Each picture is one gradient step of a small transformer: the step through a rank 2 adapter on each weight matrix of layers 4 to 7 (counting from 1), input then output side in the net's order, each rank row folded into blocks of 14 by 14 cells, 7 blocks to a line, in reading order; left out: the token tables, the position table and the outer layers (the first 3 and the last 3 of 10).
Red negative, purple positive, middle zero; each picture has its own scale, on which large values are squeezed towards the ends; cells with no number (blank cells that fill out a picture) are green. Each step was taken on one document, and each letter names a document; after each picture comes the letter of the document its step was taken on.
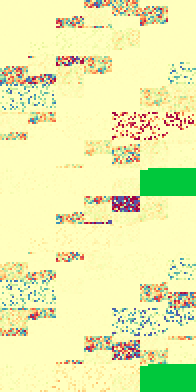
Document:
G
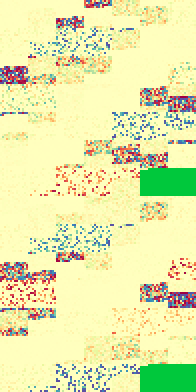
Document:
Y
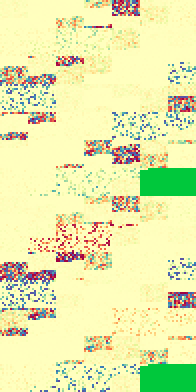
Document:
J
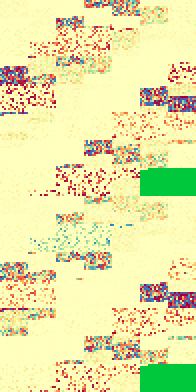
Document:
Y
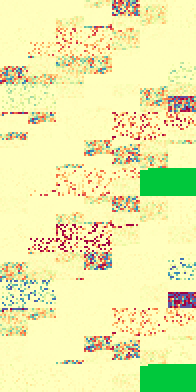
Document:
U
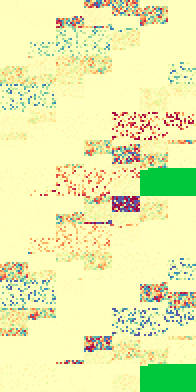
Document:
G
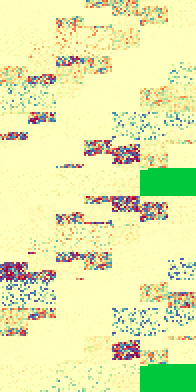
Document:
U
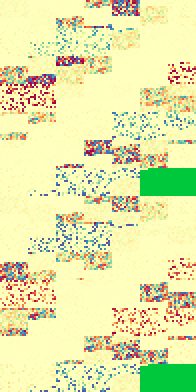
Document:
J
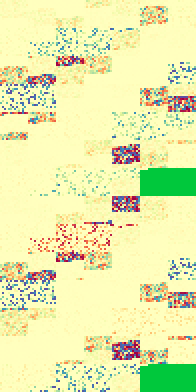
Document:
J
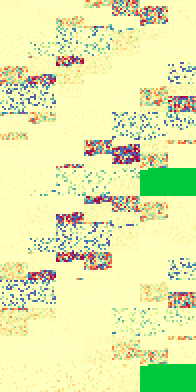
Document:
J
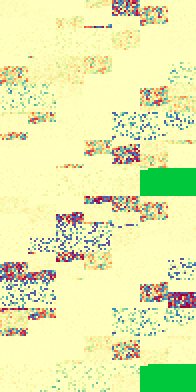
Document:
U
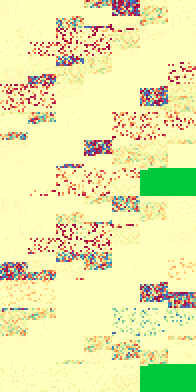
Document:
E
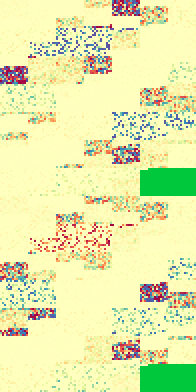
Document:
Y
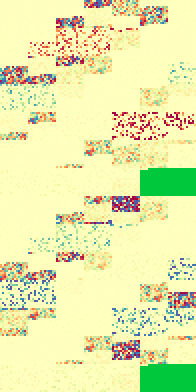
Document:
G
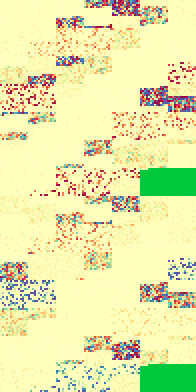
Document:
E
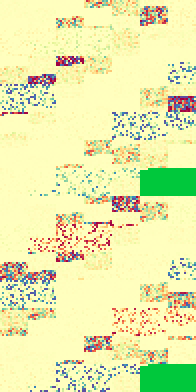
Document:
J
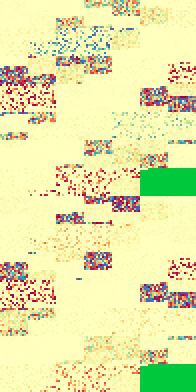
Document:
Y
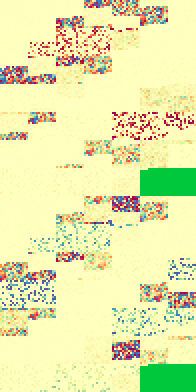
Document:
G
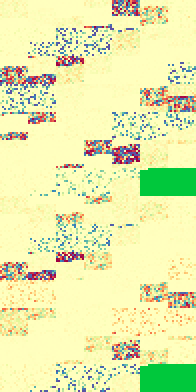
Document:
J
